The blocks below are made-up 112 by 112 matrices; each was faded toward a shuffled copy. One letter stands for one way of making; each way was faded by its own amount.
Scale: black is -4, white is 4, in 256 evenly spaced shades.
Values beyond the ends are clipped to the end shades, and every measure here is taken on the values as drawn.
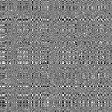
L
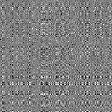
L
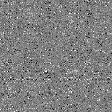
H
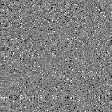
H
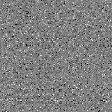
H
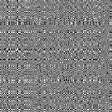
L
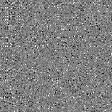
H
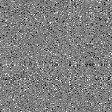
H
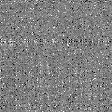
H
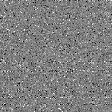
H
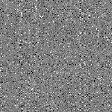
H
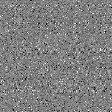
H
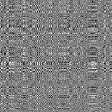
L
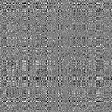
L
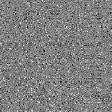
H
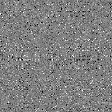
H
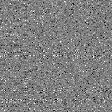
H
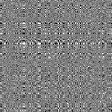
L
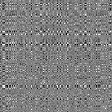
L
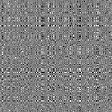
L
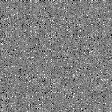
H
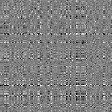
L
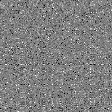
H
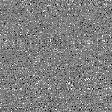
H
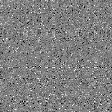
H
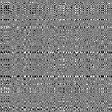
L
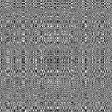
L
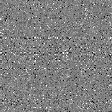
H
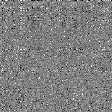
H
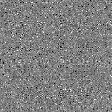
H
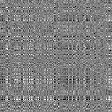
L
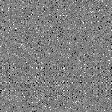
H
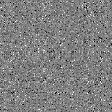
H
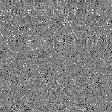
H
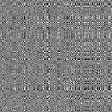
L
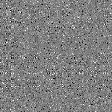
H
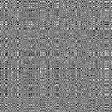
L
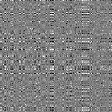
L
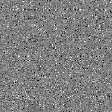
H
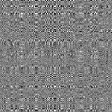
L
